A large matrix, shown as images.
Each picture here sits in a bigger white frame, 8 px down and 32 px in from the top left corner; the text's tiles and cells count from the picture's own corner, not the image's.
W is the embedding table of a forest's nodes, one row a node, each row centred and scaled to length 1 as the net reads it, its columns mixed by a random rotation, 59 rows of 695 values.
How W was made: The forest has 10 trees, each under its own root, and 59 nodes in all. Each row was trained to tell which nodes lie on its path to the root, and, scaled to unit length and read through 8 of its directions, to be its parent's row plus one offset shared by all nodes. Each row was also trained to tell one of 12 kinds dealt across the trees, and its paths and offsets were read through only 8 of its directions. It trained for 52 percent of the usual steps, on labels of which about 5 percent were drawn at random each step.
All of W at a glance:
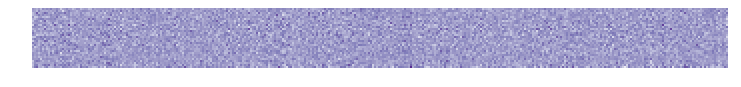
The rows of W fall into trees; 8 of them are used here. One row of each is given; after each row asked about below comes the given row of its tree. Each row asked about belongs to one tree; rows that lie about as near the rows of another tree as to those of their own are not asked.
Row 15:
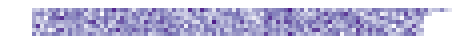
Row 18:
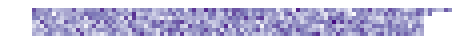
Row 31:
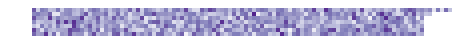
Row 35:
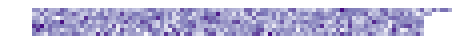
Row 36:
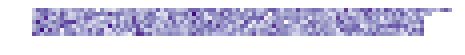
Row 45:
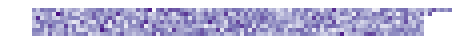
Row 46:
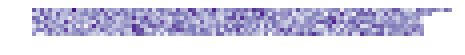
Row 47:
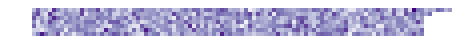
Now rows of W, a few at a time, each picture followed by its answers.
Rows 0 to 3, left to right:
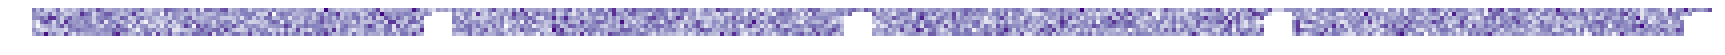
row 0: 31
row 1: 46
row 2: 31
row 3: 46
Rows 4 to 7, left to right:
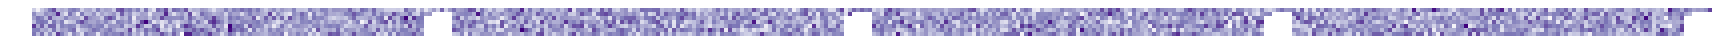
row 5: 35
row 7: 31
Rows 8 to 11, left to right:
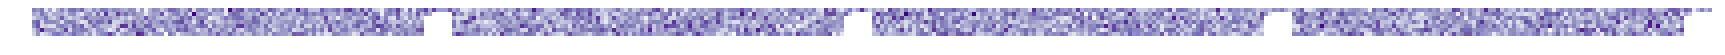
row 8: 46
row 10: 15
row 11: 31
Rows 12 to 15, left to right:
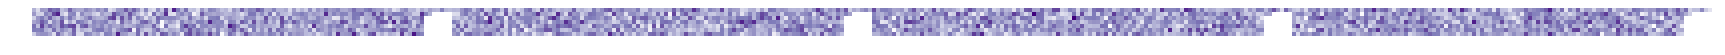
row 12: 45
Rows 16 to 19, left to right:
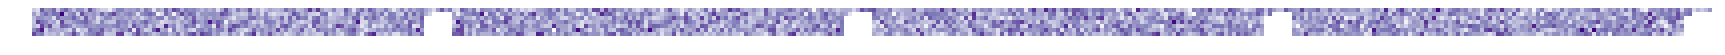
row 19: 31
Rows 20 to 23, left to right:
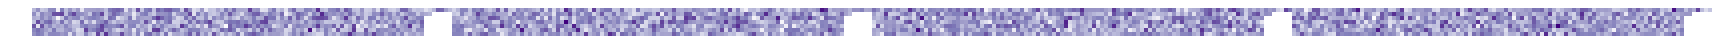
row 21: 45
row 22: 18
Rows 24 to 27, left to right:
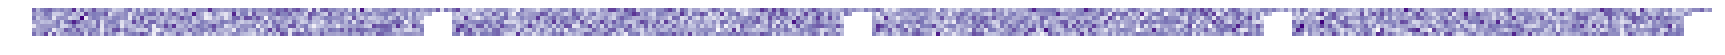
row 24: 18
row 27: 45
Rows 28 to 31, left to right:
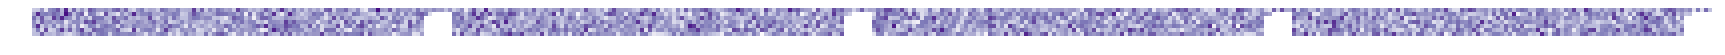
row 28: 15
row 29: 15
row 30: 35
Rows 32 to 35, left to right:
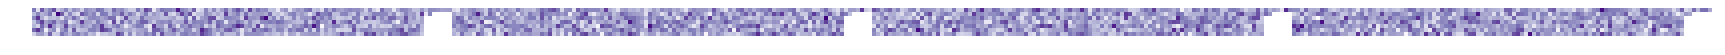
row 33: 45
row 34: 18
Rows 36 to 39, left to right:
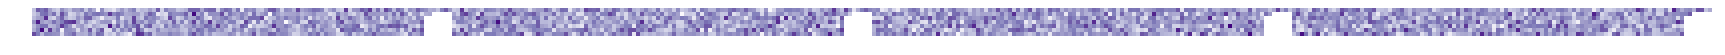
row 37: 31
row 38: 46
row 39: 47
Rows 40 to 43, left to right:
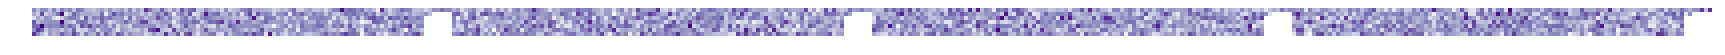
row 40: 45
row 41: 47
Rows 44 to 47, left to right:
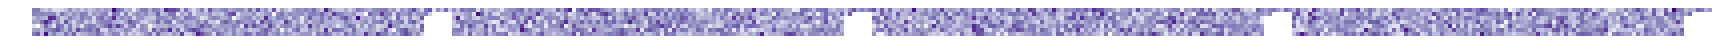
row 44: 31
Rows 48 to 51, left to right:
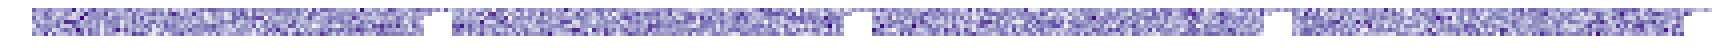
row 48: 18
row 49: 45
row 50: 45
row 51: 18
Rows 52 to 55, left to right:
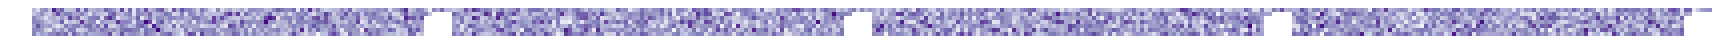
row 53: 47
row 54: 45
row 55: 31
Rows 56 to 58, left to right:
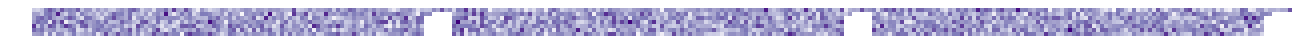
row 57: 35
